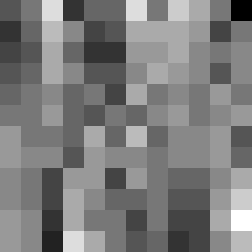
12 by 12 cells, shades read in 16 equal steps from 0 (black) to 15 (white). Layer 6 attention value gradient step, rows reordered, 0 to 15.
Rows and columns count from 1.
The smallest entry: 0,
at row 1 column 12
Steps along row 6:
same up down down up down up up down up up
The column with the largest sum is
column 7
